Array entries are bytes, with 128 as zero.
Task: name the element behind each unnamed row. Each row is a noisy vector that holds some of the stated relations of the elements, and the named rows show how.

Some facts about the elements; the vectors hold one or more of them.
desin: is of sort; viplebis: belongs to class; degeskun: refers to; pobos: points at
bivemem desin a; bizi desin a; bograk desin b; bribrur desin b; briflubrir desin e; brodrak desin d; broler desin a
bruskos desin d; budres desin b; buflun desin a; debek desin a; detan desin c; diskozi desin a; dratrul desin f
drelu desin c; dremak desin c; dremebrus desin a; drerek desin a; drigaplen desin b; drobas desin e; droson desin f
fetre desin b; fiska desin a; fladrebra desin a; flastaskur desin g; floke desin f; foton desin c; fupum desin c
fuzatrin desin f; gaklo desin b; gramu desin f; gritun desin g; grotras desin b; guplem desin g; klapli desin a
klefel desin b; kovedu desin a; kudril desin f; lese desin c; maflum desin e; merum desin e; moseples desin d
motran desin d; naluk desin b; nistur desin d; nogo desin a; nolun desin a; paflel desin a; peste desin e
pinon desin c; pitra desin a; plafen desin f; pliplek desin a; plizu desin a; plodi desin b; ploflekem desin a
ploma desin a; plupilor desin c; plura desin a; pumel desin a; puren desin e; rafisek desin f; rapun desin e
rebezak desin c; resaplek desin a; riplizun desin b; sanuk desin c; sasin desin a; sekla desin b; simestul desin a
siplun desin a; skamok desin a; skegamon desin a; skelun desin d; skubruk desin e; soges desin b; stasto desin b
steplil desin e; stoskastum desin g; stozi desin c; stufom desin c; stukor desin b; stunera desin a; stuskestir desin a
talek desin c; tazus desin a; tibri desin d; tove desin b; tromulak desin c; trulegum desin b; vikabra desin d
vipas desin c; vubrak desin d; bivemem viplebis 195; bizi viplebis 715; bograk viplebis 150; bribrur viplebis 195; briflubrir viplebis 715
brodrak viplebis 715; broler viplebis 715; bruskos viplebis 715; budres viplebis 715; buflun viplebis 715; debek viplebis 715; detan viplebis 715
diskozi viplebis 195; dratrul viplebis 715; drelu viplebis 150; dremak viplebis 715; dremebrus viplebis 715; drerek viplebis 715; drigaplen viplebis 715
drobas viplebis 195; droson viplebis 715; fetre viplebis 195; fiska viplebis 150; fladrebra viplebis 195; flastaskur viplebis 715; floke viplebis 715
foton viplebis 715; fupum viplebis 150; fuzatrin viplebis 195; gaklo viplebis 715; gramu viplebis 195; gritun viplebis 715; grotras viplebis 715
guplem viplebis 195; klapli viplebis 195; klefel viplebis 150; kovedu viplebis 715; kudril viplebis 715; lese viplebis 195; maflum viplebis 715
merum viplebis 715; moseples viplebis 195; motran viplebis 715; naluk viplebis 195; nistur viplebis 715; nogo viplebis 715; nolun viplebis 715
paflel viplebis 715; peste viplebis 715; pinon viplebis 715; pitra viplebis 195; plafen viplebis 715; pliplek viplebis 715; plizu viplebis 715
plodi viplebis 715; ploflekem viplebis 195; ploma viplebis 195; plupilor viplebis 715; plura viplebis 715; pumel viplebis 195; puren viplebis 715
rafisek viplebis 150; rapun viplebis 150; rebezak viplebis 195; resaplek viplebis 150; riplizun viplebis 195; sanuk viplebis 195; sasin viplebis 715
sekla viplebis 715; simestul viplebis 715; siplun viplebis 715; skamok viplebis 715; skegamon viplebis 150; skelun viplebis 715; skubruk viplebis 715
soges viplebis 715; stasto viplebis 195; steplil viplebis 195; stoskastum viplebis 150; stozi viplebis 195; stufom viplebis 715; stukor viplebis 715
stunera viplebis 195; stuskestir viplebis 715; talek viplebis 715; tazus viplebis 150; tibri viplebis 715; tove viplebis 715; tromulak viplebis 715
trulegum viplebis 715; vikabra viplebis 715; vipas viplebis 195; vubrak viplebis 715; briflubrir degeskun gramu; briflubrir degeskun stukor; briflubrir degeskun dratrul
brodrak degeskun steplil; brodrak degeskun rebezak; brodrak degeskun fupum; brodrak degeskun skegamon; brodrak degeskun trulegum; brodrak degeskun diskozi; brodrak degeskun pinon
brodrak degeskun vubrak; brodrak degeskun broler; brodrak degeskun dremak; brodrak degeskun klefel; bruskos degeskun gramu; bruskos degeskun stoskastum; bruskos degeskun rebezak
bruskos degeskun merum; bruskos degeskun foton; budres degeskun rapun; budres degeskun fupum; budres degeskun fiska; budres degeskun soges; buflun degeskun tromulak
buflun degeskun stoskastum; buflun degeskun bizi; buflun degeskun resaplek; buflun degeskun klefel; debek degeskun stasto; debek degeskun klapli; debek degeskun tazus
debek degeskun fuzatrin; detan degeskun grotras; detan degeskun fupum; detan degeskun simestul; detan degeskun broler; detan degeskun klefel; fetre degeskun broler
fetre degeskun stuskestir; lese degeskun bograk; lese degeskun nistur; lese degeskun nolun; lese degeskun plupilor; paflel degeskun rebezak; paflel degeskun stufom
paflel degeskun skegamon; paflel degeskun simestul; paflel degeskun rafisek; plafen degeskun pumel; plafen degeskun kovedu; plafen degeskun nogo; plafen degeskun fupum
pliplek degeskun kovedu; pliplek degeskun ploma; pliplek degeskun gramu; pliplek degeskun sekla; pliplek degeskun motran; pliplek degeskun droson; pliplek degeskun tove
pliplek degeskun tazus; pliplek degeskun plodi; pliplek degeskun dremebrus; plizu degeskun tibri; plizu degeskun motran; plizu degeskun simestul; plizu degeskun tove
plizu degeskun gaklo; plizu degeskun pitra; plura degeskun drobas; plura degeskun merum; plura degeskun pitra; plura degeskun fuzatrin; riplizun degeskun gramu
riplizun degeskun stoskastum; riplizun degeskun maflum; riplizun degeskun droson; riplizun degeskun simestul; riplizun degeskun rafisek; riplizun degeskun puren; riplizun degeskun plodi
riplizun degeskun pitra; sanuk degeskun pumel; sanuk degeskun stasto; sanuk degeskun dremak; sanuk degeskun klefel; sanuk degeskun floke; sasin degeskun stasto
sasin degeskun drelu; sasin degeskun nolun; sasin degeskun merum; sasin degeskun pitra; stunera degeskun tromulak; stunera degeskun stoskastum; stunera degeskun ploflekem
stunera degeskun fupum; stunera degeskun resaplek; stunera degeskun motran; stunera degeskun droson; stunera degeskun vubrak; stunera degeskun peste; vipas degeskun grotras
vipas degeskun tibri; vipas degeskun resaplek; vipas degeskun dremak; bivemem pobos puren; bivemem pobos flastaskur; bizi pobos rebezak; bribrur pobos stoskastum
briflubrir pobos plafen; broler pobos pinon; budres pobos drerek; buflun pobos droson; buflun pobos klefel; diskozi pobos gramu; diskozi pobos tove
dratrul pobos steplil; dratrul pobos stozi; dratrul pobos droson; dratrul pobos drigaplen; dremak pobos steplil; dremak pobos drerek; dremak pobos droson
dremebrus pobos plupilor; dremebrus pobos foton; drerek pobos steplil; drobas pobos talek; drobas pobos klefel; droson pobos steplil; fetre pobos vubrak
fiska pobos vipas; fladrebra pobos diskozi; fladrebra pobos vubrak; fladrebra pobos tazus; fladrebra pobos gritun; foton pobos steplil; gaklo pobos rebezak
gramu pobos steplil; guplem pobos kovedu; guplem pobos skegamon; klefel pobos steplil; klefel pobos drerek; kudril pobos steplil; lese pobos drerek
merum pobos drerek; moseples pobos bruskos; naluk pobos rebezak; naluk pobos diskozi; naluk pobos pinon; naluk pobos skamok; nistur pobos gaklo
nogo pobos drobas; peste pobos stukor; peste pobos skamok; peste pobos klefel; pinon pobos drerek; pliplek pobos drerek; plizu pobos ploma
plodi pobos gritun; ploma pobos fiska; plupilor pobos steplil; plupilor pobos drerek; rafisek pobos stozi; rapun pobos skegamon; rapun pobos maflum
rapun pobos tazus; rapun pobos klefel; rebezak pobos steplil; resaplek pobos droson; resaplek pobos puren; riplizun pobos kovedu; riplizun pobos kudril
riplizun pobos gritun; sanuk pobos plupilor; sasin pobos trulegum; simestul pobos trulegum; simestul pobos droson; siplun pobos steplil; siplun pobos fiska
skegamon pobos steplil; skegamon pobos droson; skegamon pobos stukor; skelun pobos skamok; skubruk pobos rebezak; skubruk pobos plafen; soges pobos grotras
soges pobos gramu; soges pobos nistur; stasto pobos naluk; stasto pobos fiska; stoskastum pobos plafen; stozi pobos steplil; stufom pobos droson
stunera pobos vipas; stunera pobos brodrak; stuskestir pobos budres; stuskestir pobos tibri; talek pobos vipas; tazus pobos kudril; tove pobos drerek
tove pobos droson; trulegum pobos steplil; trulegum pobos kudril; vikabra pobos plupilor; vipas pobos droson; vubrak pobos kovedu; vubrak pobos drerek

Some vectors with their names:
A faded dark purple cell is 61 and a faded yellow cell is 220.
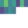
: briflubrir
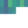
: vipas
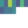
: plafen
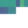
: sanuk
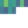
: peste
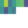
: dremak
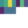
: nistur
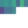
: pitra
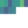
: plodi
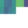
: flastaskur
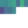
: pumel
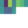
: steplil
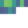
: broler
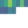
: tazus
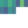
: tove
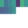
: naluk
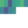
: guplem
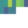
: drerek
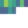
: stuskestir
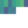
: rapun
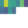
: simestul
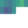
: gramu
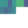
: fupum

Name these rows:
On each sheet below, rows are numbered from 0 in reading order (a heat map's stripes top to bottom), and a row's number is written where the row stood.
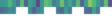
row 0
detan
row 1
drobas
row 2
resaplek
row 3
sasin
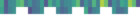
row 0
klefel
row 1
fuzatrin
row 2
grotras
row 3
droson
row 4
fiska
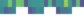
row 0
kovedu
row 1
drelu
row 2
bruskos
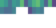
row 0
soges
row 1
nolun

